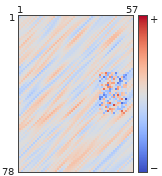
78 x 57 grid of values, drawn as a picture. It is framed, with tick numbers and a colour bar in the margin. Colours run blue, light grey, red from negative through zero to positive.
Odd patch: rougher, in the middle right. Roughest part: middle right. Grain: diagonal, up to the right. Odd rows or columns: none. Average level on the scale: 50%. Mirror symmetry: none.
